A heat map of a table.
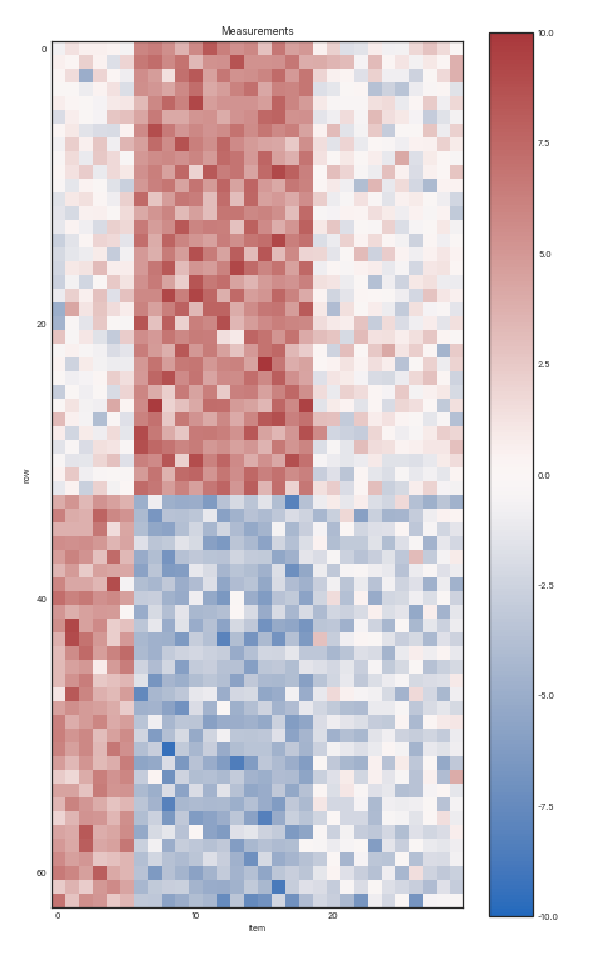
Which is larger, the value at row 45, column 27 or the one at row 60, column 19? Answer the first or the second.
the second
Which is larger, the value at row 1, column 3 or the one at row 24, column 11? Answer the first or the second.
the second
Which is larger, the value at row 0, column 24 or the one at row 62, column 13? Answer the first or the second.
the first
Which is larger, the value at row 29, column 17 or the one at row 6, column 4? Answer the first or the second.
the first
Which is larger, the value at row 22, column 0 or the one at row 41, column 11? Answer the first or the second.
the first
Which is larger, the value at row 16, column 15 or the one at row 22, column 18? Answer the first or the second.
the first
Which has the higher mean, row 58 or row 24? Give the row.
24
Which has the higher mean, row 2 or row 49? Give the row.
2
